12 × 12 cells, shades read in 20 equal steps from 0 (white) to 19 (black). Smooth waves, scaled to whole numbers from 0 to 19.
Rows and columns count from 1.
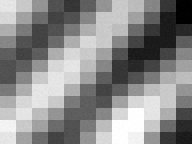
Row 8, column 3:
2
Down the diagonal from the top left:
2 7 14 11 3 5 12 12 3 2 11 17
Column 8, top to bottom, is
4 4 5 9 13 15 15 12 7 3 0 0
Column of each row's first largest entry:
12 12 11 10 9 9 8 7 7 12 12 12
